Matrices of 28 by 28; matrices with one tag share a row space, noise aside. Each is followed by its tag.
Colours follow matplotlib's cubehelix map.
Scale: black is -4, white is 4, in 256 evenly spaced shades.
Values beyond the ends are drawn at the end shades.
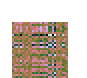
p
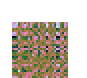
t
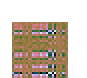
p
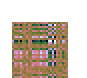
p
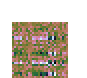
p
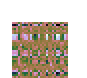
t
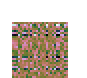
t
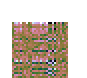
p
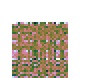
t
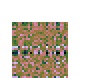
t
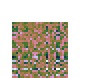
t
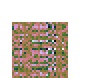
p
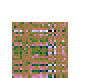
p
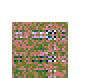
p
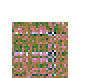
p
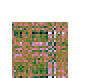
p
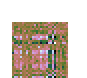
p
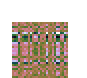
t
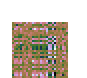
p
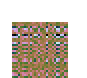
t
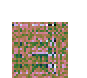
p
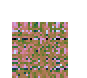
t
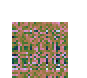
t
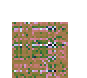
p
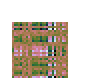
p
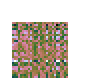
t
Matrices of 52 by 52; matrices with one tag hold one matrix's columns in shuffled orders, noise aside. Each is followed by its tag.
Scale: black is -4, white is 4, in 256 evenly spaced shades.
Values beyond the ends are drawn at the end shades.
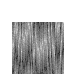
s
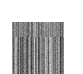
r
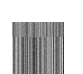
r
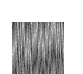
s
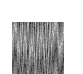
s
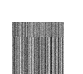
r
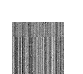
r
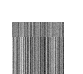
r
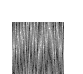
s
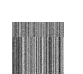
r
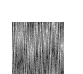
s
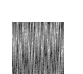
s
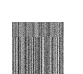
r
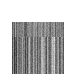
r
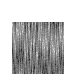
s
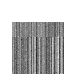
r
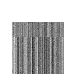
r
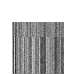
r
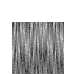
s
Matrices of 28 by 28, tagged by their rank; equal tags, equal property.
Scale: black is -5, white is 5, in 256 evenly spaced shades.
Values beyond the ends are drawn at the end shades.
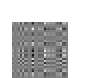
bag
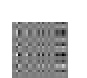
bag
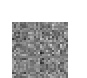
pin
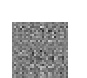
pin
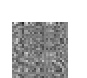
pin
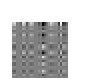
bag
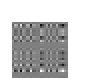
bag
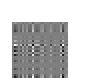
bag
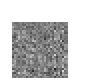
pin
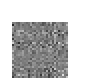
pin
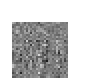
pin
